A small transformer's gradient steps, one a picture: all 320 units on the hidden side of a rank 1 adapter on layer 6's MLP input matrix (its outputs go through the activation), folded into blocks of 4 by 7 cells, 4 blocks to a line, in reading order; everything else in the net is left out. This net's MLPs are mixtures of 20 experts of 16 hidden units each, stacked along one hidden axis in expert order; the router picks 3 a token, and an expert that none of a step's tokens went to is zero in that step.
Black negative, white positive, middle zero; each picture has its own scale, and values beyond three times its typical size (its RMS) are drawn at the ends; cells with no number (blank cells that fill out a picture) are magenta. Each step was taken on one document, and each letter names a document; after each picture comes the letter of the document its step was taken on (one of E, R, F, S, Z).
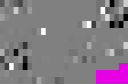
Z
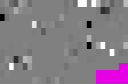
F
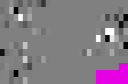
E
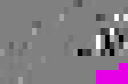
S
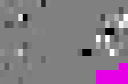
E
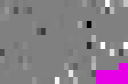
F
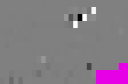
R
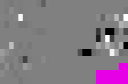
E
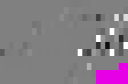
S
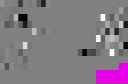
E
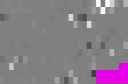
F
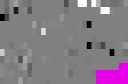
F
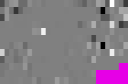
Z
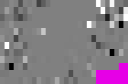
Z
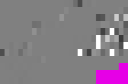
S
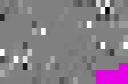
F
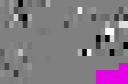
E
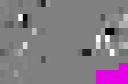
E
